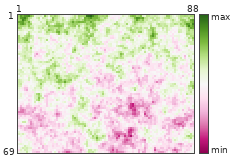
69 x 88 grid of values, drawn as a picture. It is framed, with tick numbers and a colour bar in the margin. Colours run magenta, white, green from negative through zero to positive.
Odd rows or columns: none. Slope: up to the top. Grain: blotchy. Histogram: bell-shaped.
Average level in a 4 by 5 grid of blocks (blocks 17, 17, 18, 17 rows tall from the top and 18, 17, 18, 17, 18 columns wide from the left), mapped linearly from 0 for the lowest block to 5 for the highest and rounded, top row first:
5 5 4 5 4
4 4 3 2 3
2 3 1 0 2
1 2 1 1 1
